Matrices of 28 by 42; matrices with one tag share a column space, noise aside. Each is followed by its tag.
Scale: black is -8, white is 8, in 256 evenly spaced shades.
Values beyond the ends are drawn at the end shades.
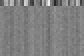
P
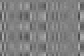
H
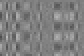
H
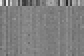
P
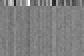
P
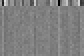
P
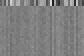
P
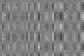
H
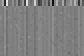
P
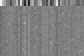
P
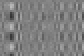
H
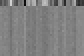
P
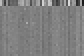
P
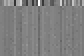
P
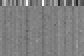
P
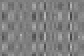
H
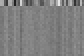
P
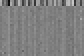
P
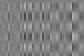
H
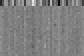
P
